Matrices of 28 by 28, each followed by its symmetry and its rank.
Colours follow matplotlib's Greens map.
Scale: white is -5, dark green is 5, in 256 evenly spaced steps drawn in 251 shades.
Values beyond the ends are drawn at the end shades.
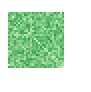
symmetric, full rank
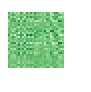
neither, rank three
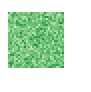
neither, full rank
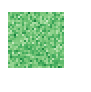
neither, full rank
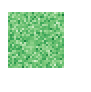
neither, full rank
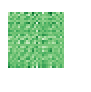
neither, rank three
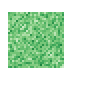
symmetric, full rank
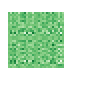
neither, rank three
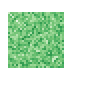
symmetric, full rank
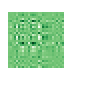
antisymmetric, rank two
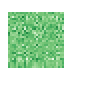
neither, rank five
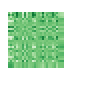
antisymmetric, rank two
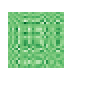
antisymmetric, rank two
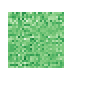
neither, rank five
